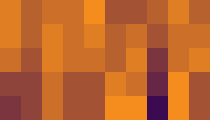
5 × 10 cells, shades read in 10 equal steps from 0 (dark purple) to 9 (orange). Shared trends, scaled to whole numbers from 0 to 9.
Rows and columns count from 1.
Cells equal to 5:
10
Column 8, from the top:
6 5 3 2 0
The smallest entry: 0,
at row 5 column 8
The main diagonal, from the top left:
8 6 8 5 5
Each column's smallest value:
3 4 7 5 5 5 5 0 7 5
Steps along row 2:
down up down up down up down up same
